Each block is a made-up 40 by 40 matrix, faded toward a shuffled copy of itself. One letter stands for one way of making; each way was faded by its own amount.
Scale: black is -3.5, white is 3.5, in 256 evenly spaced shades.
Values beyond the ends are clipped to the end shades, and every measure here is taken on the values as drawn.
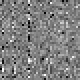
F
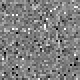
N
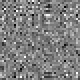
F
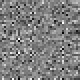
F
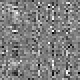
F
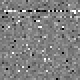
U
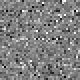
U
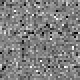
U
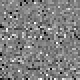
U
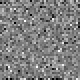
U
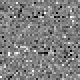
U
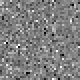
N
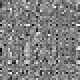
F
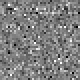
U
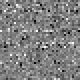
U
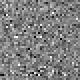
U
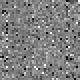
N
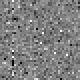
N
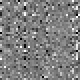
F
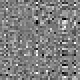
F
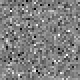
N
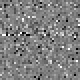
U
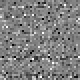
U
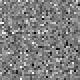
U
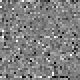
U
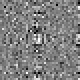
F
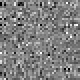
F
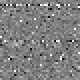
U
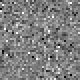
N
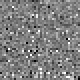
U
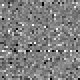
U
